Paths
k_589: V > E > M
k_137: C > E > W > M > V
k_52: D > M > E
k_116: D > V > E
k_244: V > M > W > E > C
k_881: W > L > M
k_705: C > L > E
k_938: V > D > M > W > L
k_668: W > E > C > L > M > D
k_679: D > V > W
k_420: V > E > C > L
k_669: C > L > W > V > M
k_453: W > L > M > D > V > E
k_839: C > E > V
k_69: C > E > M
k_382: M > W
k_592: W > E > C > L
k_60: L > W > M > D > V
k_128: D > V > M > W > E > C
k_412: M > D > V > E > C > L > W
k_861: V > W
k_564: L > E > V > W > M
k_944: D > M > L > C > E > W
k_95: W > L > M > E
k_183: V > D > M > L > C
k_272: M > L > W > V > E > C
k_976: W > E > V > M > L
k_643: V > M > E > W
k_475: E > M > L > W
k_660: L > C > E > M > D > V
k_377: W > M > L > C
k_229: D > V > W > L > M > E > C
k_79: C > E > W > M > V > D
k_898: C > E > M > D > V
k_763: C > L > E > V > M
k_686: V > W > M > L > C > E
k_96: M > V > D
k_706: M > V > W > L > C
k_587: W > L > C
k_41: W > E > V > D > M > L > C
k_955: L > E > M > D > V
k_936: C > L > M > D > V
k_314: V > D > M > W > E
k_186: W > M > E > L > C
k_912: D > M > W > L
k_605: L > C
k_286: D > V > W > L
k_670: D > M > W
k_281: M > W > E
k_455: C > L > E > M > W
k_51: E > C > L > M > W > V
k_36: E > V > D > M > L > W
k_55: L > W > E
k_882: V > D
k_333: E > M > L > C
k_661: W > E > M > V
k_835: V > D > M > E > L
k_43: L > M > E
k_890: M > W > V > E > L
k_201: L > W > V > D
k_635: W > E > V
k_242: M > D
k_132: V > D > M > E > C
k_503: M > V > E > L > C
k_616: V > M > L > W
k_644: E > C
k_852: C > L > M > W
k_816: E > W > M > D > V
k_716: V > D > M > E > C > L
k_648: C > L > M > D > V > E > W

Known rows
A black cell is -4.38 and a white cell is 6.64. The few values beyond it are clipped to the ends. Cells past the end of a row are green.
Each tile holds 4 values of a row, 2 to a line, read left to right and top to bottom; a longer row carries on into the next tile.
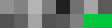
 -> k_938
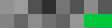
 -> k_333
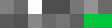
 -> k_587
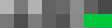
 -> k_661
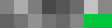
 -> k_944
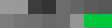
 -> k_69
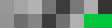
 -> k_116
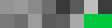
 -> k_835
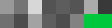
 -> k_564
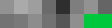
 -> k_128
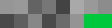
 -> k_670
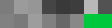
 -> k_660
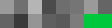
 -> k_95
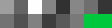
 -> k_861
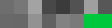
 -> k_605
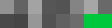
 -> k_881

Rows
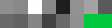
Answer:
k_679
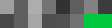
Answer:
k_616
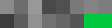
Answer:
k_377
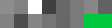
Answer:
k_592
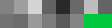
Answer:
k_229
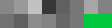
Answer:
k_668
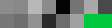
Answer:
k_882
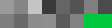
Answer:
k_51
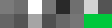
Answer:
k_201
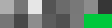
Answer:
k_976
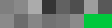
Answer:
k_705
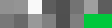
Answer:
k_41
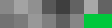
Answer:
k_412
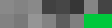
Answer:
k_763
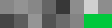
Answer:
k_912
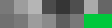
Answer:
k_648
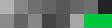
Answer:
k_589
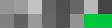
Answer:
k_36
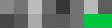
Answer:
k_60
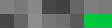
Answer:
k_852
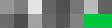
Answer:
k_453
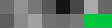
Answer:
k_936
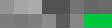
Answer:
k_79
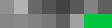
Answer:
k_898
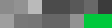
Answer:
k_839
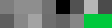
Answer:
k_183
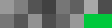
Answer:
k_43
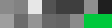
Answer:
k_420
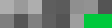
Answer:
k_816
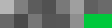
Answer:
k_281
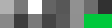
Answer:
k_635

